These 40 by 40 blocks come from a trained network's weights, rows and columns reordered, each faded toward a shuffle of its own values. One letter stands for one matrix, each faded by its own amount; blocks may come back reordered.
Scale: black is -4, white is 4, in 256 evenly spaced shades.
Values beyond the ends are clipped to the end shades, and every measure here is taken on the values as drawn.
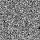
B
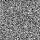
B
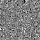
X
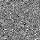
X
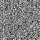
B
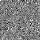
X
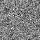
B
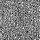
B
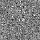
X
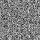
B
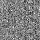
B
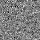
X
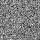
B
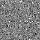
X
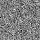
B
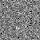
X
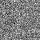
B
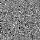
X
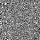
X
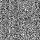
B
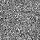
X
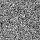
B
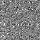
X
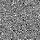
X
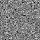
X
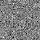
X
